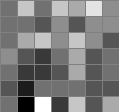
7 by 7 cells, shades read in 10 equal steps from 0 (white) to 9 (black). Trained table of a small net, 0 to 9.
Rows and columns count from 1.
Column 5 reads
3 6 2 3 3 5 2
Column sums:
35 40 32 33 24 33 33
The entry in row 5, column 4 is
6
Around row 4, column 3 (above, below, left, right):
2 7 6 5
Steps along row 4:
up up down down up down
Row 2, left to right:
5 5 6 4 6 4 4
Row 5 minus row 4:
1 1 0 1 0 0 0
